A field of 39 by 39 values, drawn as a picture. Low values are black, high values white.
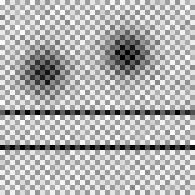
Odd lines: rows 23 and 30. Average level on the scale: 70%. Slope: none. Dips: two.
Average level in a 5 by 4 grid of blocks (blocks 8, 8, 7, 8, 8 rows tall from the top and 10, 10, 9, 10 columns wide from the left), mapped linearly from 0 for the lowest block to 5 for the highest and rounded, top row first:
5545 | 2304 | 3344 | 4444 | 5555
